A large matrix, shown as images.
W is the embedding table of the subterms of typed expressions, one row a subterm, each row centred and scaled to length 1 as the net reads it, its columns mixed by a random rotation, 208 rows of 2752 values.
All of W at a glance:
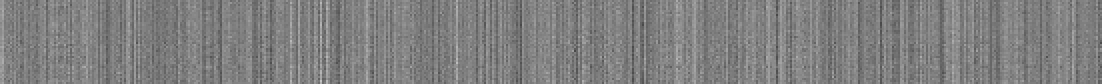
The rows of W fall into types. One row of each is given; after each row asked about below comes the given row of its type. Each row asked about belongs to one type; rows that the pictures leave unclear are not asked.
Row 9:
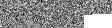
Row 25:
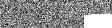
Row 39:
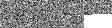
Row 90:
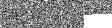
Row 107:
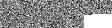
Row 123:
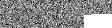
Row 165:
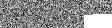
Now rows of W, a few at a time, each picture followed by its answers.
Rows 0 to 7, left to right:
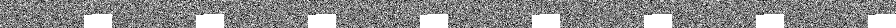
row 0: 9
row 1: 107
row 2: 39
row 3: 123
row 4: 123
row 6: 90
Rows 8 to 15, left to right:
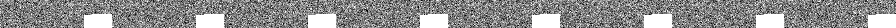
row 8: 25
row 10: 25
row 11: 123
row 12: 9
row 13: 107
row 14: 9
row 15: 39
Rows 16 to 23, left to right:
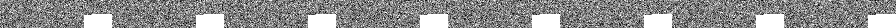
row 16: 123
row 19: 39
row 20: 39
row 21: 107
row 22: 39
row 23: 90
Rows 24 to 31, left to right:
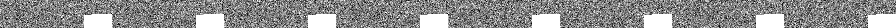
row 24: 39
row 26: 165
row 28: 123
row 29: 107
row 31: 165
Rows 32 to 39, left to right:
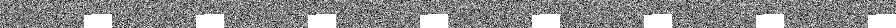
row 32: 123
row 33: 165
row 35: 25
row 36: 123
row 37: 107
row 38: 25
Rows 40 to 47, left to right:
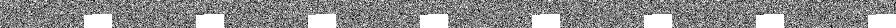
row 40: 90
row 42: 25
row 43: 39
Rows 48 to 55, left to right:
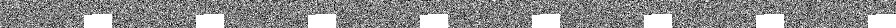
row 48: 107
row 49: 123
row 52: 90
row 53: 107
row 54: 165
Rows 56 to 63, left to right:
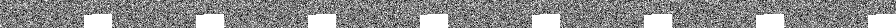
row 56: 9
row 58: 9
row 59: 123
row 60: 9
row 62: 25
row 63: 9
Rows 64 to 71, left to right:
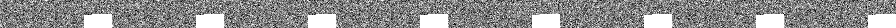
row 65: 9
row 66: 39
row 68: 25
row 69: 165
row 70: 39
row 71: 123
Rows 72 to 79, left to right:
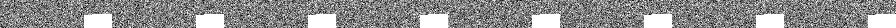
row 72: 25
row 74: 9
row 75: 107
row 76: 90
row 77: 107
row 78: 9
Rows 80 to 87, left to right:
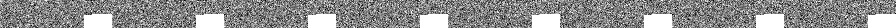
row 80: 90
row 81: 90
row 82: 165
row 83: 165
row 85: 123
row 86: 165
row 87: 39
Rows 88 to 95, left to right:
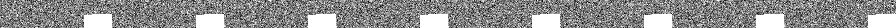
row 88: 123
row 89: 165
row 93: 25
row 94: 90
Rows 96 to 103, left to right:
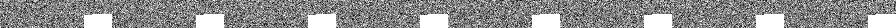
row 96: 25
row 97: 123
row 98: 107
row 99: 39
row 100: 90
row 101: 165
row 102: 90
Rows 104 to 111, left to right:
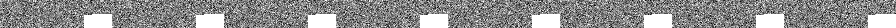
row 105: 107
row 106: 123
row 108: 90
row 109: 39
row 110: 9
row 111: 123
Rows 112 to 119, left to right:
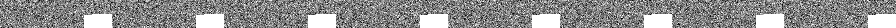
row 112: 9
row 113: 25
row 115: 39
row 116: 39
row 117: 39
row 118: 25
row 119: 39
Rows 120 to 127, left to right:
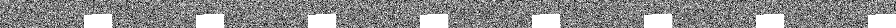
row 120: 123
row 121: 25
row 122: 107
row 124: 90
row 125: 25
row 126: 123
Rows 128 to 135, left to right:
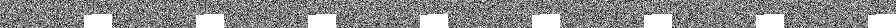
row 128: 123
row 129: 123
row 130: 9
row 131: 107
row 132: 25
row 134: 39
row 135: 25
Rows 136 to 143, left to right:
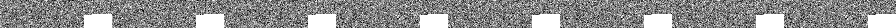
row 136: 90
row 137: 123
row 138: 9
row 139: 39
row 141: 39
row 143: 39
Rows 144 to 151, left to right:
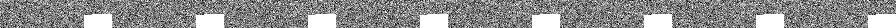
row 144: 25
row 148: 25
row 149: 39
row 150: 25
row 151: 39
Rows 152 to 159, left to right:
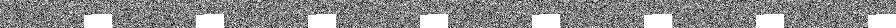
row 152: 39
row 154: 165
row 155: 25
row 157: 25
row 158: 123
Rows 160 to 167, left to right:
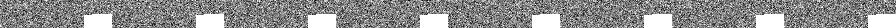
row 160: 9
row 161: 107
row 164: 25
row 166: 107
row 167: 165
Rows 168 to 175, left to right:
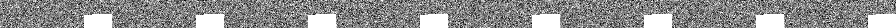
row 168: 165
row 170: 107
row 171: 25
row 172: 165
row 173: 107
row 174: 39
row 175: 25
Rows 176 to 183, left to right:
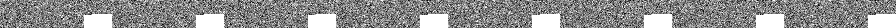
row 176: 39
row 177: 107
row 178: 25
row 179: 90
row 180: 90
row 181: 123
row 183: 90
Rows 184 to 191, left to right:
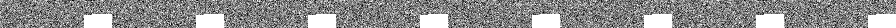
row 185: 123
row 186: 165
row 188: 25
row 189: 9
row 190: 90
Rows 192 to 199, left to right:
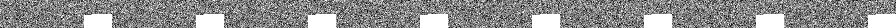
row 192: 39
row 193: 123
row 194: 123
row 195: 25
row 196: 9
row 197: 123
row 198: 123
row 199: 90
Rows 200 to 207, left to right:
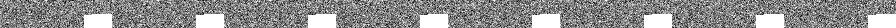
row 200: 90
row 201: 90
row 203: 107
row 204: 9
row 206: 39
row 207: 9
